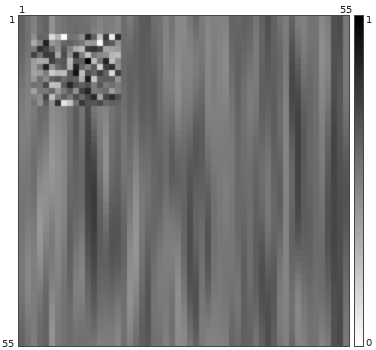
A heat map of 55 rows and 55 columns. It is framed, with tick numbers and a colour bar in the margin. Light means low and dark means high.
In the top left lies a patch that is rougher than the rest. Streaks run downward. The distribution is heavy-tailed on both sides. The top left is the roughest part.
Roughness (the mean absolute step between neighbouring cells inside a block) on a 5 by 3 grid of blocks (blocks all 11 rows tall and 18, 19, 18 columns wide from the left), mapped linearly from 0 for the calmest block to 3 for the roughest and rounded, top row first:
3 0 0
1 0 0
0 0 0
0 0 0
0 0 0
